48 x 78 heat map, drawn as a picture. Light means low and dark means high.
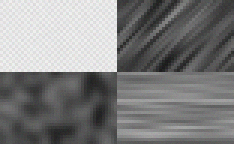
The table splits into 2 rows of 2 panels. Panel 1,1: very low, checkered, faint in contrast. Panel 1,2: high, slanting up to the right. Panel 2,1: high, blotchy. Panel 2,2: middling, streaked across.
